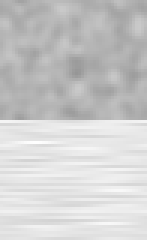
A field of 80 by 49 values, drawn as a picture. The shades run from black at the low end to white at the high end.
The table splits into 2 rows of 1 panel. Panel 1,1: high, blotchy, faint in contrast. Panel 2,1: very high, streaked across, faint in contrast.
